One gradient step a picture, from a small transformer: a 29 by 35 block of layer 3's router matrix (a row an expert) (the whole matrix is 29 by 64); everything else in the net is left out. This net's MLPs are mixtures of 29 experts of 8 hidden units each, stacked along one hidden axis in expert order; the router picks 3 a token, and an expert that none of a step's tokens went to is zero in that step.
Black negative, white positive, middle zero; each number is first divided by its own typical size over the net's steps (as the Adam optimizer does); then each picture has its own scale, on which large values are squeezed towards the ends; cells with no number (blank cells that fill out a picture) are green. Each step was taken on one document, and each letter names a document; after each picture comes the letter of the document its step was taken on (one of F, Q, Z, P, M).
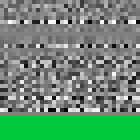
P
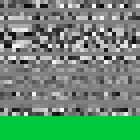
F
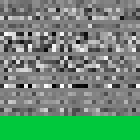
F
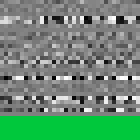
P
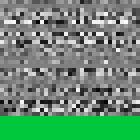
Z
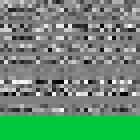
F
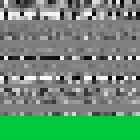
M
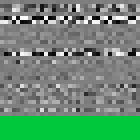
Z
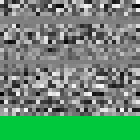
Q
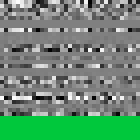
F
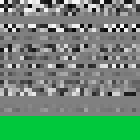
M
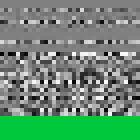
Z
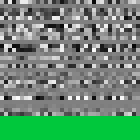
M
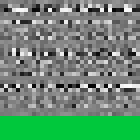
Z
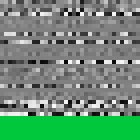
Z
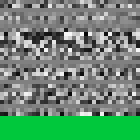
Q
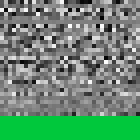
F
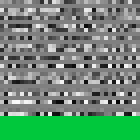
M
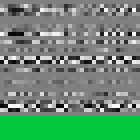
Q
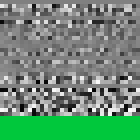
P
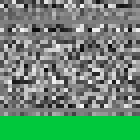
Q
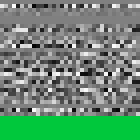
P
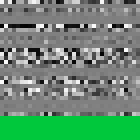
M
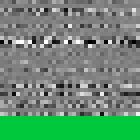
P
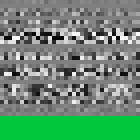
Q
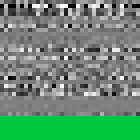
F
